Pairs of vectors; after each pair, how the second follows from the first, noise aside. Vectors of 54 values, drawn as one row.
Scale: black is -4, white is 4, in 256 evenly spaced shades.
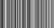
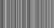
shrunk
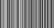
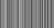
shrunk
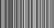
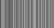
shrunk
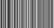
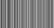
shrunk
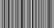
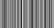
reversed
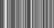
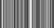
wrapped around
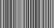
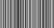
reversed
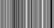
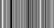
wrapped around
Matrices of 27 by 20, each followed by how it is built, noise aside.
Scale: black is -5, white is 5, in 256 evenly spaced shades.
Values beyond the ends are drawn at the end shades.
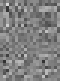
low rank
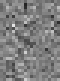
low rank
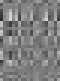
low rank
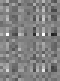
low rank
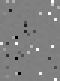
sparse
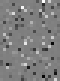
sparse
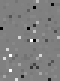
sparse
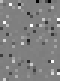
sparse
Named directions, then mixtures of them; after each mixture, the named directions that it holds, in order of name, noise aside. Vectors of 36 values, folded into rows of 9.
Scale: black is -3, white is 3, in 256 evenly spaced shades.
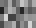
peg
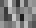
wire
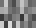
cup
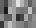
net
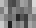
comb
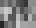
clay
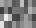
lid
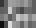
comb, lid, peg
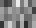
lid, net, wire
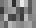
cup, peg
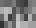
clay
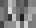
clay, net, wire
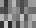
cup
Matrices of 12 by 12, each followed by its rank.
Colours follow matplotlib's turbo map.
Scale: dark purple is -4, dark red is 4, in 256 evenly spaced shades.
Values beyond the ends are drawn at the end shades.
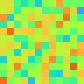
full rank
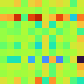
two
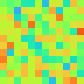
full rank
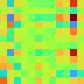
two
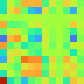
two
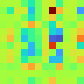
two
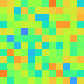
full rank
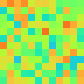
full rank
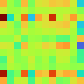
two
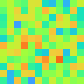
full rank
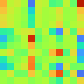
two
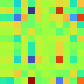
two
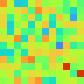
full rank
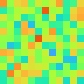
full rank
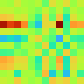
two
